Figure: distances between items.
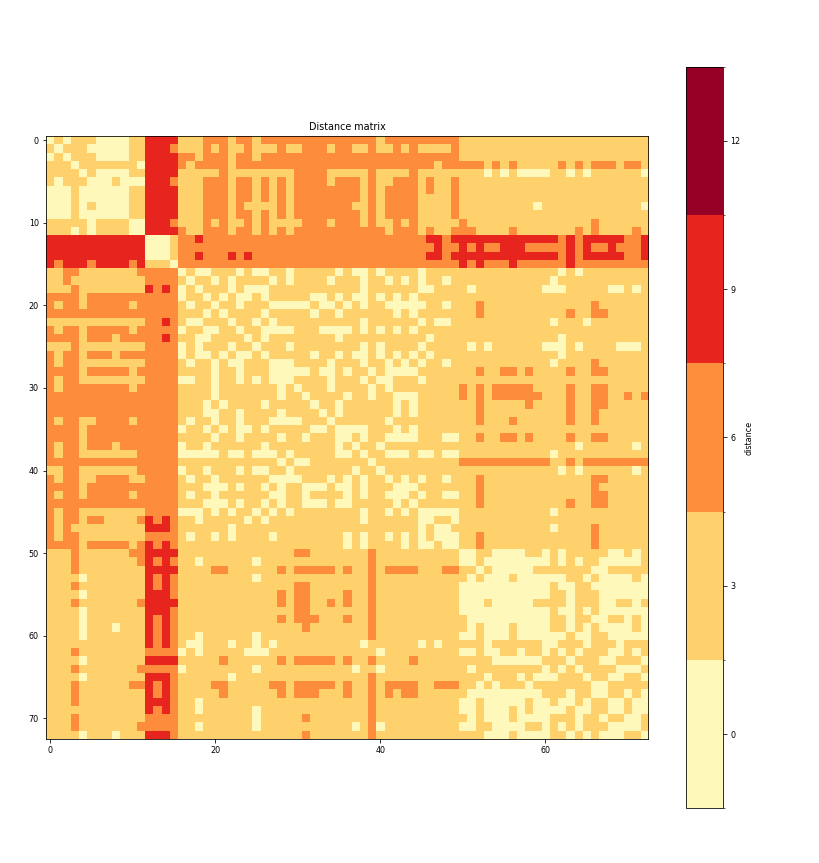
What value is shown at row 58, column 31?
6
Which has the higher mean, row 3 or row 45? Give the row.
3
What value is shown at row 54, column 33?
3
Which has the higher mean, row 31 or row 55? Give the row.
31
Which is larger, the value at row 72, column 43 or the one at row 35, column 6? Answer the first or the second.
the second
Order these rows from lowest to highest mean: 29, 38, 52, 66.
38, 29, 52, 66
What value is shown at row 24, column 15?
6
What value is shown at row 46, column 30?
3
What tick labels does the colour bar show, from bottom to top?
0, 3, 6, 9, 12
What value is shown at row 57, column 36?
3
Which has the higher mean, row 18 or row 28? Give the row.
28
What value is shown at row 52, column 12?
9
